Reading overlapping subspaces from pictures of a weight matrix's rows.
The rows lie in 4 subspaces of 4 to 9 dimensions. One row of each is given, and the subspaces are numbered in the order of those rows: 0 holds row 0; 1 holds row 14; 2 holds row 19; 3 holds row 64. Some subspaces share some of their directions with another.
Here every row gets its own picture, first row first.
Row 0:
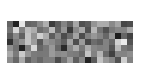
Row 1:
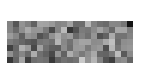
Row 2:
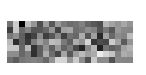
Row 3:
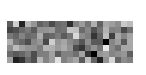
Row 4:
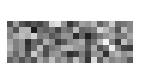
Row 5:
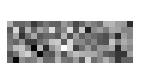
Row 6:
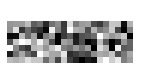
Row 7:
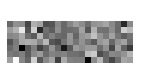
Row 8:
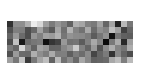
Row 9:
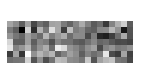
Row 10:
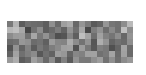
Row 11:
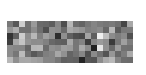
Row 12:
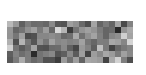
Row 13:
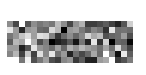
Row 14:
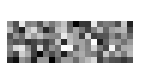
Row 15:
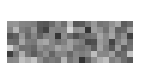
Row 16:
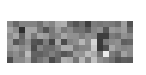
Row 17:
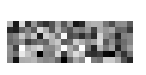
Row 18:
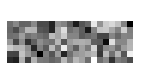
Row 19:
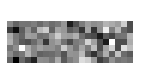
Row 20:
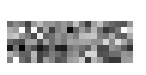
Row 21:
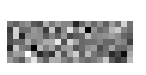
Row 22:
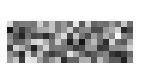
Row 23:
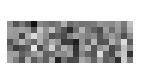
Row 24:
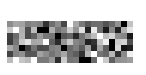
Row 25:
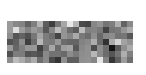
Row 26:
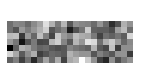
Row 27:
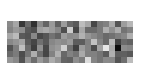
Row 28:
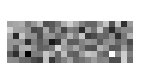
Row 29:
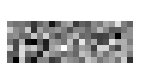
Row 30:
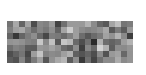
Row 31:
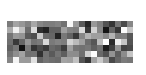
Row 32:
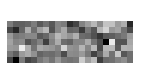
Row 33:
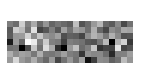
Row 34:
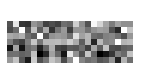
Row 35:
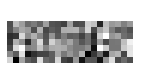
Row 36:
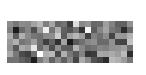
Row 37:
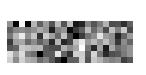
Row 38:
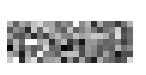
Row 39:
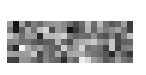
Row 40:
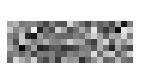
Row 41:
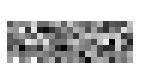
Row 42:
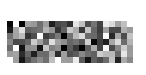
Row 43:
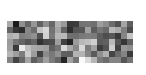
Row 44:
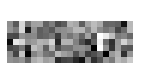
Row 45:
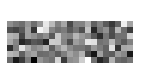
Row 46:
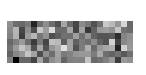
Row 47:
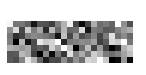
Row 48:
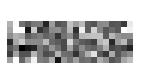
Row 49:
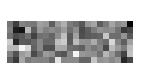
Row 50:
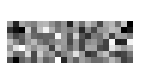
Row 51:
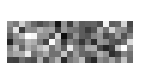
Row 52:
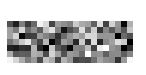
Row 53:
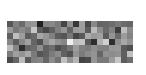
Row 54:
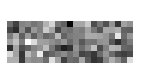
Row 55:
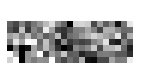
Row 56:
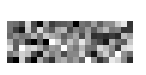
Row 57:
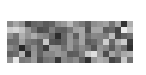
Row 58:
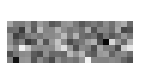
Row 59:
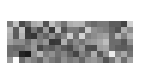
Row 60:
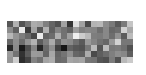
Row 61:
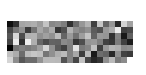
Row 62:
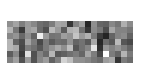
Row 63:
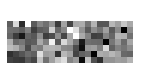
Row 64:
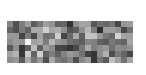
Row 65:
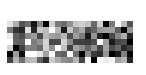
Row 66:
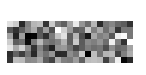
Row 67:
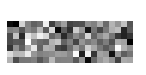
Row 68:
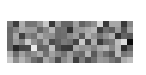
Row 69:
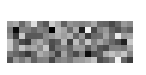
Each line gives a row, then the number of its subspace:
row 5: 0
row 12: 3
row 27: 0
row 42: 1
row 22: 3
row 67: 0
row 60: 1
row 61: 3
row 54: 3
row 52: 0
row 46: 0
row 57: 3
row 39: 1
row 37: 1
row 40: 3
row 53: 3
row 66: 3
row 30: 1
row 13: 1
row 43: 1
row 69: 0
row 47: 3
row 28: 3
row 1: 1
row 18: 2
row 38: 3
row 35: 1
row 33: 0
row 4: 3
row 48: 0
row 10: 0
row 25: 3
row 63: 1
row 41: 0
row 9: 1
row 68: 0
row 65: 1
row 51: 0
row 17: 1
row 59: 0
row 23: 3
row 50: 0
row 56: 3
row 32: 2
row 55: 3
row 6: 2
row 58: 3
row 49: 0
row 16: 1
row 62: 1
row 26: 2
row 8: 3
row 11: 1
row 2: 1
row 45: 2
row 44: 1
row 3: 1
